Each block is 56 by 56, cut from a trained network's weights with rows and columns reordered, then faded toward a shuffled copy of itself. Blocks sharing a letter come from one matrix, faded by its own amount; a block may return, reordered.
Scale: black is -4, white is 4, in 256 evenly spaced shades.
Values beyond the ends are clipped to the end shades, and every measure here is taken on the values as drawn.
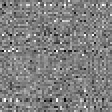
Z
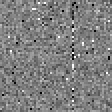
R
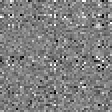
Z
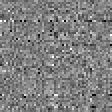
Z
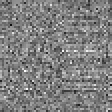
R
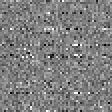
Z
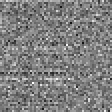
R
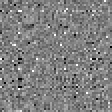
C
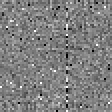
R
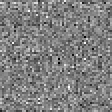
R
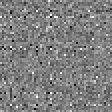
C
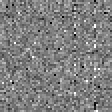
R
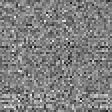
R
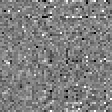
C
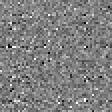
C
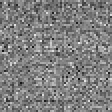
R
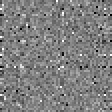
C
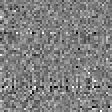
Z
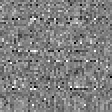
Z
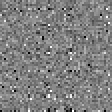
C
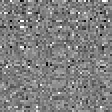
Z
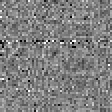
Z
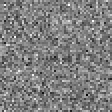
R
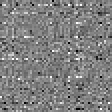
Z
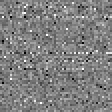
C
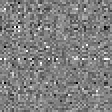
Z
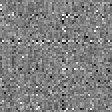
C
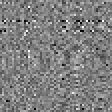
Z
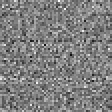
R
